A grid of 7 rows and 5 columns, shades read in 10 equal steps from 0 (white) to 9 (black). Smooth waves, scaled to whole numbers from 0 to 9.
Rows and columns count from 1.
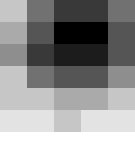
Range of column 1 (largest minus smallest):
4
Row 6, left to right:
1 1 2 1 1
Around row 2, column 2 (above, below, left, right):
5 7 3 9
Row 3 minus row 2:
1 1 -1 -1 0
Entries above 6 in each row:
2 2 3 0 0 0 0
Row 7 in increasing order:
0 0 0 0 0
